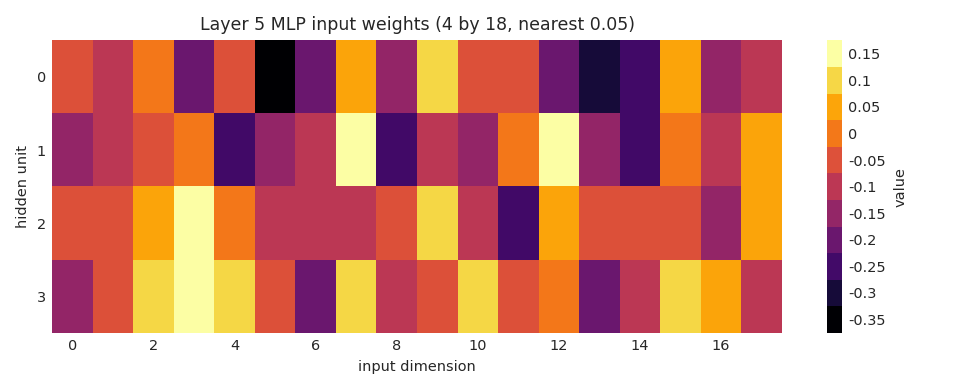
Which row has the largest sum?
3
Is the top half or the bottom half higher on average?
bottom
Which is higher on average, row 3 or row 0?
row 3
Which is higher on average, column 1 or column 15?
column 15
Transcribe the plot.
Title: Layer 5 MLP input weights (4 by 18, nearest 0.05)
x-axis: input dimension, ticks 0 2 4 6 8 10 12 14 16
y-axis: hidden unit, ticks 0 1 2 3 (0 at the top)
Colour bar: value, ticks -0.35 -0.3 -0.25 -0.2 -0.15 -0.1 -0.05 0 0.05 0.1 0.15
Values, 4 rows of 18:
-0.05 -0.1 0 -0.2 -0.05 -0.35 -0.2 0.05 -0.15 0.1 -0.05 -0.05 -0.2 -0.3 -0.25 0.05 -0.15 -0.1
-0.15 -0.1 -0.05 0 -0.25 -0.15 -0.1 0.15 -0.25 -0.1 -0.15 0 0.15 -0.15 -0.25 0 -0.1 0.05
-0.05 -0.05 0.05 0.15 0 -0.1 -0.1 -0.1 -0.05 0.1 -0.1 -0.25 0.05 -0.05 -0.05 -0.05 -0.15 0.05
-0.15 -0.05 0.1 0.15 0.1 -0.05 -0.2 0.1 -0.1 -0.05 0.1 -0.05 0 -0.2 -0.1 0.1 0.05 -0.1
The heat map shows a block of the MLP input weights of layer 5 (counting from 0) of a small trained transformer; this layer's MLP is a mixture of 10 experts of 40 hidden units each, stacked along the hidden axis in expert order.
